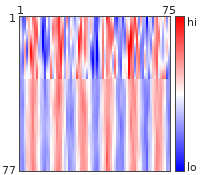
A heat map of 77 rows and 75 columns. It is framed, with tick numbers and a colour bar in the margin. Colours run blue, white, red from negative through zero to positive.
Seam: horizontal, 40% of the way down, the bottom part calmer. Grain: streaks running down. Stripes: upright, repeating 6 times. Slope: none. Average level on the scale: 50%.
